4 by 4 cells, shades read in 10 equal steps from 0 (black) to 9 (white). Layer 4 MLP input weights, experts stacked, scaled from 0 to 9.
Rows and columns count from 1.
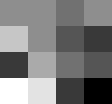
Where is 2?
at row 2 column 4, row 3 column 1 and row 4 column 3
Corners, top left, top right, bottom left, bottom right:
5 5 9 0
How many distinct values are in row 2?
4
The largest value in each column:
9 8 4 5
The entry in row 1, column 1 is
5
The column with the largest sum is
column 2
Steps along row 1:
same down up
